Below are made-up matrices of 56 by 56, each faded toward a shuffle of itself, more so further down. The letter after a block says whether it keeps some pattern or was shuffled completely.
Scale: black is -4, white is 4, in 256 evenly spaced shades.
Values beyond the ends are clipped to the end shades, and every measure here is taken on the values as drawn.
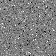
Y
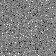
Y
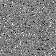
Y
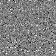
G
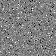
Y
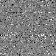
G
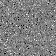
Y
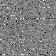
G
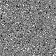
Y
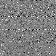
G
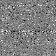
G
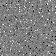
Y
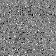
G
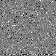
G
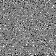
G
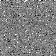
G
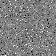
Y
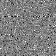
G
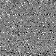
G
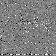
G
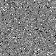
G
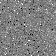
Y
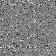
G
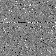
G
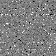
G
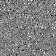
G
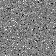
Y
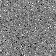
Y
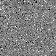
Y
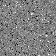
Y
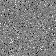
Y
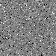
Y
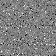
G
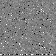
G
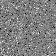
Y
